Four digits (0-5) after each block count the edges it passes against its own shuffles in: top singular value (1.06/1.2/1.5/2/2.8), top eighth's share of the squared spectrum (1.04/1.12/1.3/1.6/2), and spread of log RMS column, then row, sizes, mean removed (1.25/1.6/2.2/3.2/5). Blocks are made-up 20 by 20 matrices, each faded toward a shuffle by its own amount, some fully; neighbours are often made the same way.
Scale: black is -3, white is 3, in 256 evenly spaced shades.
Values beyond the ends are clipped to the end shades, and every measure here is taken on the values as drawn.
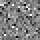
0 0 0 0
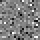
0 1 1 0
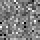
0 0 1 0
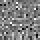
2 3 1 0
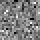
0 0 0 0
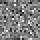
0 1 1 0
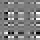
4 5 3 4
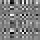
4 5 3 3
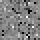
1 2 0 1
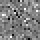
0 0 0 0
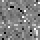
0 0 0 0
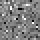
0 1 0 0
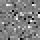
1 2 0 1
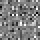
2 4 1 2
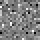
0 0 0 0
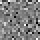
2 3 0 1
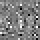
3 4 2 1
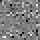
2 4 1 1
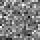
0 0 0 1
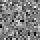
1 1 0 0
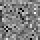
1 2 0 0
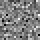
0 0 0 0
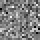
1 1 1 0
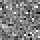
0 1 0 0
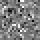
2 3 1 0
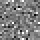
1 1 0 0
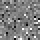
1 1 1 0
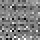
3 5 2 2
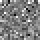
2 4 1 1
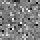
1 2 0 1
